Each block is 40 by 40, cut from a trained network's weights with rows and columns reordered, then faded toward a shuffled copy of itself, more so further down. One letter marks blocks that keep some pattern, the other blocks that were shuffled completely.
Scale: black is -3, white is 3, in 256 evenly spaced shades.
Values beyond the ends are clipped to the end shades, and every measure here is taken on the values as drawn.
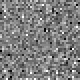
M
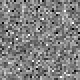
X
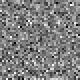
M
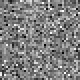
M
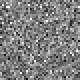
X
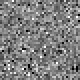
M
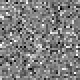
M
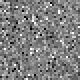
X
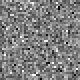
X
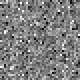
X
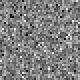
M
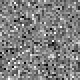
X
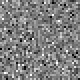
X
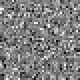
M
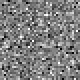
M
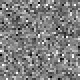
X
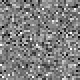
M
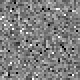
X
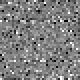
M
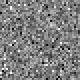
X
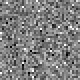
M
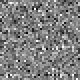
M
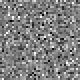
X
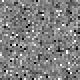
X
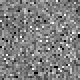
X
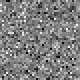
X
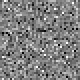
X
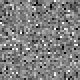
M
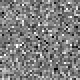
X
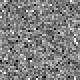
X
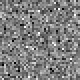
X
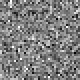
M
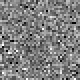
X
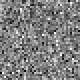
X
